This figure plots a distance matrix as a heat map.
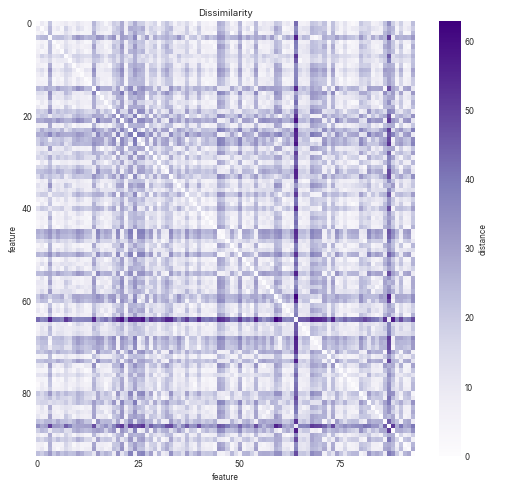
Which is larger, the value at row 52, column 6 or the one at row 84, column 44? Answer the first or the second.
the first
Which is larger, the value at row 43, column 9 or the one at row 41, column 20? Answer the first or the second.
the second
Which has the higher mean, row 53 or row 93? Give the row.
93
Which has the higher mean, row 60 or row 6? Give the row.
60
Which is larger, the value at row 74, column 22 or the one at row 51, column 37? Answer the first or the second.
the second
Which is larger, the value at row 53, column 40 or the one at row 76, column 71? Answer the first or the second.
the first
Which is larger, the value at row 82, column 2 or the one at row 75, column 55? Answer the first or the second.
the first
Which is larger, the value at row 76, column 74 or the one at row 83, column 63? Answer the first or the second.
the first
